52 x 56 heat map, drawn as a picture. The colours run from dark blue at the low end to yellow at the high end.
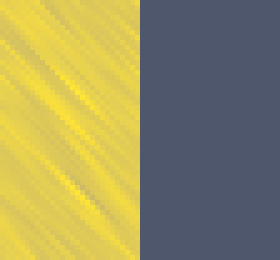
It is made of 1 by 2 panels. Panel 1,1: very high, slanting down to the right, faint in contrast. Panel 1,2: low, flat.
